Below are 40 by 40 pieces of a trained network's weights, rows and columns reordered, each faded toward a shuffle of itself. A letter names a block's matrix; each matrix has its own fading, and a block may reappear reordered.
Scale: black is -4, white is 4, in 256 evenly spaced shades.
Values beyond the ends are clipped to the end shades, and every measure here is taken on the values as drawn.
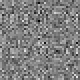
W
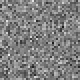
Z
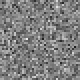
Z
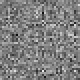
W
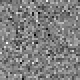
Z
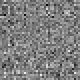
W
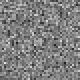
Z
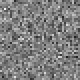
Z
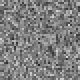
Z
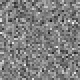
Z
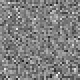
Z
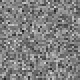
Z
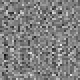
W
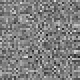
W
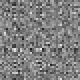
W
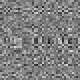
W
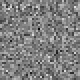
Z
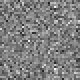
Z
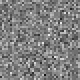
Z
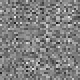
W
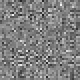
W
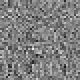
W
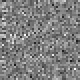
Z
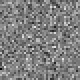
Z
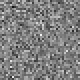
Z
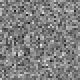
Z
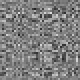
W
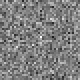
Z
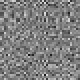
W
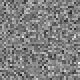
Z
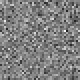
Z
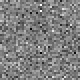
W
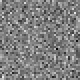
Z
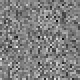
W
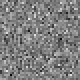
Z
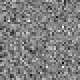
W
